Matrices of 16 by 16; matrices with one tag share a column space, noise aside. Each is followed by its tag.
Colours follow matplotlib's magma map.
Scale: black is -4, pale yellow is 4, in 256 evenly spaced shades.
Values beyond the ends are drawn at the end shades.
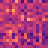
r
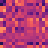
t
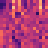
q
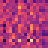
r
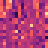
q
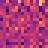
t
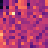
q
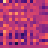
r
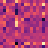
t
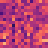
r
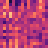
q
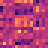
t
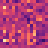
r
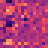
t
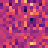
t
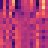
q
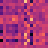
r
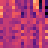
q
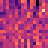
q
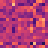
t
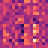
r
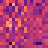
t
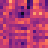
q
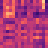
q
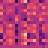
r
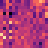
q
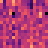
q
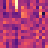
q
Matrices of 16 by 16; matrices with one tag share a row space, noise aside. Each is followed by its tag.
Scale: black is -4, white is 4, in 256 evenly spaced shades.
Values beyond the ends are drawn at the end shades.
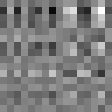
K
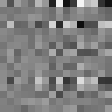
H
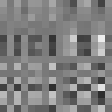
K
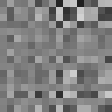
H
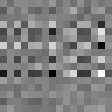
K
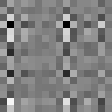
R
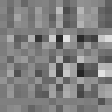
H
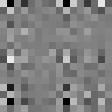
R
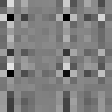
R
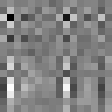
R
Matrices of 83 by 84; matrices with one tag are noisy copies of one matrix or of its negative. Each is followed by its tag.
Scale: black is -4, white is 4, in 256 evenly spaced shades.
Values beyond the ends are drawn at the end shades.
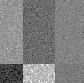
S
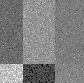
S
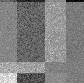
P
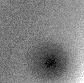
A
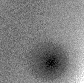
A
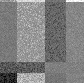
P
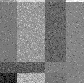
P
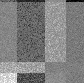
P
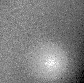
A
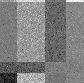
P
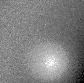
A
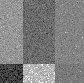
S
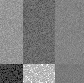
S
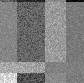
P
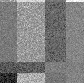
P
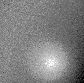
A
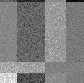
P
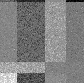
P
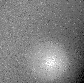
A
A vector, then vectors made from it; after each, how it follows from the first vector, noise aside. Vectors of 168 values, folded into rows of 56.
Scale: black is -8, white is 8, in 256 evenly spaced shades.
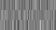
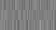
shrunk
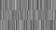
reversed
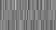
reversed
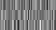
scaled up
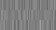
shrunk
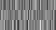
scaled up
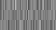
reversed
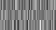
scaled up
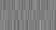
shrunk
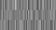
reversed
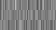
reversed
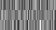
scaled up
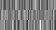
scaled up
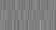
shrunk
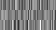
scaled up
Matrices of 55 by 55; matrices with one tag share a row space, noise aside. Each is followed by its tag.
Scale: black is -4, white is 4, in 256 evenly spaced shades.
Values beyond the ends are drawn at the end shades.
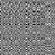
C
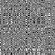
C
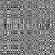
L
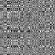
L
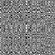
C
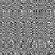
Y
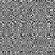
Y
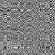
L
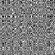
Y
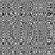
Y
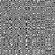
C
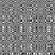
Y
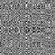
C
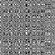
C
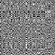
C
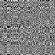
L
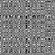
C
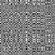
C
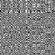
C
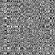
L
